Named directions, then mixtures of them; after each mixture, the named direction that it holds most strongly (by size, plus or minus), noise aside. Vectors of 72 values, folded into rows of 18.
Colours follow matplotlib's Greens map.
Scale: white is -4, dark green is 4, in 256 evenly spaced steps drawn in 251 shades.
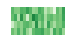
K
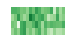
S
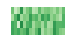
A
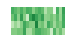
K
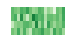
K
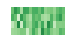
A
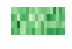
S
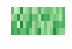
A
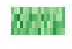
A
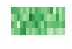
S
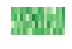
K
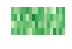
K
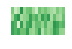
A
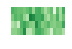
S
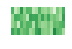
A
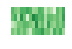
K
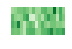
S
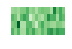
S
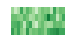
S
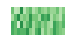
A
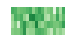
S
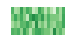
K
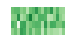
S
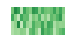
A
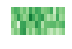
S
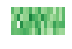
A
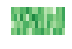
K
